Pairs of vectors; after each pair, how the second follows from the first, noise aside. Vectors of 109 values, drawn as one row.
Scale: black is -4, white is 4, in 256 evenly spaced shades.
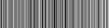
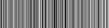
copied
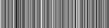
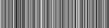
copied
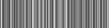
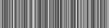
shuffled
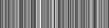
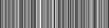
copied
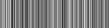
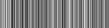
copied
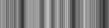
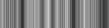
copied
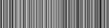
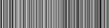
copied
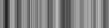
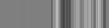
partly zeroed
